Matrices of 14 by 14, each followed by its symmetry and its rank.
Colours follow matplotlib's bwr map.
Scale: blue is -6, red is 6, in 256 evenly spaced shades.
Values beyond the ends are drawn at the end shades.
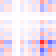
symmetric, rank one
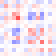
symmetric, rank three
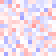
neither, full rank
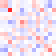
symmetric, rank three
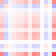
symmetric, rank one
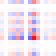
neither, rank one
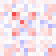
symmetric, rank three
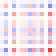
symmetric, rank one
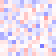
neither, full rank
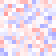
neither, full rank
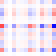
neither, rank one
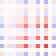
symmetric, rank one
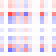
neither, rank one
